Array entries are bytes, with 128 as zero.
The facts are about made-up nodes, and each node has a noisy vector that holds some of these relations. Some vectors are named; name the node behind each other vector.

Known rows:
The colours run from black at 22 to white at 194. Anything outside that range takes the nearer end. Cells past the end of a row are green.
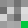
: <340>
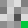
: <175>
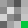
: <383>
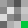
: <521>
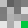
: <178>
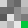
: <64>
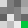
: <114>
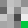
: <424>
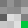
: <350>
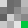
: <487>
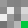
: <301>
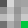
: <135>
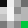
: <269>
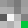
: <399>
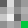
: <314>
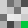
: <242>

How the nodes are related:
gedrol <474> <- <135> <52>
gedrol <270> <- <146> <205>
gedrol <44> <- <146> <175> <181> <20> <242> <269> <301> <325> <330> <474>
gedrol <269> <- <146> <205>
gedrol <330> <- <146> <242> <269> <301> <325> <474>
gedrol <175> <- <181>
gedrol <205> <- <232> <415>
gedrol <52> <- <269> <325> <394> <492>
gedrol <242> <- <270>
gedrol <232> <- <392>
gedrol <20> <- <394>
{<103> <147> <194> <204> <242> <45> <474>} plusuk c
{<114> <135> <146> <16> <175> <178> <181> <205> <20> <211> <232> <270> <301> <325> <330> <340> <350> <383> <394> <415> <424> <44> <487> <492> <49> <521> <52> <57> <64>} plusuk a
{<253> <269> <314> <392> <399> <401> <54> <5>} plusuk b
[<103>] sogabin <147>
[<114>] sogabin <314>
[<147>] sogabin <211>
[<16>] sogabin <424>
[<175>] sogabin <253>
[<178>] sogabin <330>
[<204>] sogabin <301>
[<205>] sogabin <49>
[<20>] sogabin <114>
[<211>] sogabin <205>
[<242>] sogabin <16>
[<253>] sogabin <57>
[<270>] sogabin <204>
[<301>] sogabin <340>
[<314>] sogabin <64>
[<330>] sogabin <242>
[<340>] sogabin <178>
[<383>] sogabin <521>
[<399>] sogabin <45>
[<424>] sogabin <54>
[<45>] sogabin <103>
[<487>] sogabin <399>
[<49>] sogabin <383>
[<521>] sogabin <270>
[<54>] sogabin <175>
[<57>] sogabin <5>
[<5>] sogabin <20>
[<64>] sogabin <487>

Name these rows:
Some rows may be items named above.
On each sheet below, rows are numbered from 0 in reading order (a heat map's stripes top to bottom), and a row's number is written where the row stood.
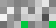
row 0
<301>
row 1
<175>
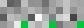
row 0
<211>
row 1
<399>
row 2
<20>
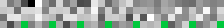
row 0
<242>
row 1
<392>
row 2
<242>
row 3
<54>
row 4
<175>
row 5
<399>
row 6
<270>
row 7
<301>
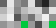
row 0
<5>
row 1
<204>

